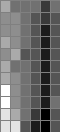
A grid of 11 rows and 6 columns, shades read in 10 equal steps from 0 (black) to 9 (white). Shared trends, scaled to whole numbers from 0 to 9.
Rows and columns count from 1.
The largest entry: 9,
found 2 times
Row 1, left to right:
6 4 4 4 2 4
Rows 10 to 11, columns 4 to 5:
2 0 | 1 0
